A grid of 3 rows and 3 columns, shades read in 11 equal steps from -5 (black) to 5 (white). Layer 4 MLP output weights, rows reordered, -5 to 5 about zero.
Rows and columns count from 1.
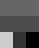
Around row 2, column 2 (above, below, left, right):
-1 -3 -2 -2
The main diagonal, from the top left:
-1 -2 -5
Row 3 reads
3 -3 -5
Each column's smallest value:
-2 -3 -5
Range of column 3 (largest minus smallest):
4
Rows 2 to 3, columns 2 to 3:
-2 -2 / -3 -5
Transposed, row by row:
-1 -2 3 / -1 -2 -3 / -1 -2 -5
